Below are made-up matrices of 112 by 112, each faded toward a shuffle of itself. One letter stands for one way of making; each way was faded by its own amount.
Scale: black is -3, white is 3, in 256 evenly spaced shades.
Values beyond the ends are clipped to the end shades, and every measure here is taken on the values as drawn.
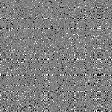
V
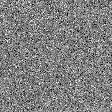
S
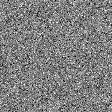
S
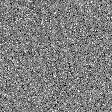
S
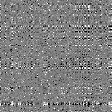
V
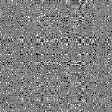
V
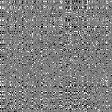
V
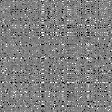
V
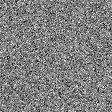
S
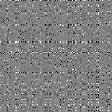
V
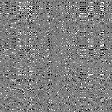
V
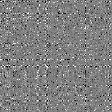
V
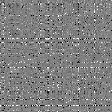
V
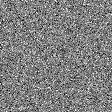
S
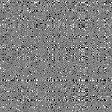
V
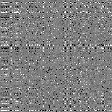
V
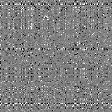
V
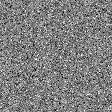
S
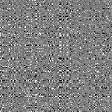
V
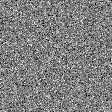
S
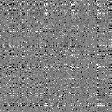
V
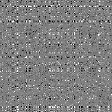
V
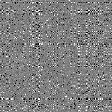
V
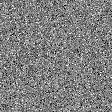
S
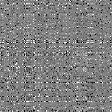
V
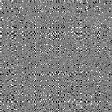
V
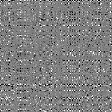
V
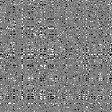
V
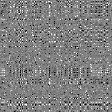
V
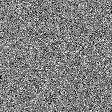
S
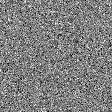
S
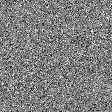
S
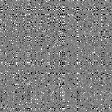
V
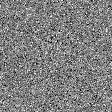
S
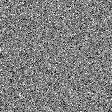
S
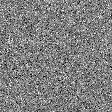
S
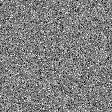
S
